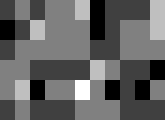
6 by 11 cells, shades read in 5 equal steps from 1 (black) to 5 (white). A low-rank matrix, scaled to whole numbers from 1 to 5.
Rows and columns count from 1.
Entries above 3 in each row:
2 2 0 1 2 0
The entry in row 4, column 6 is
2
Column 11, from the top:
4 4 3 1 3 2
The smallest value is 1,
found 7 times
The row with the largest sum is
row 3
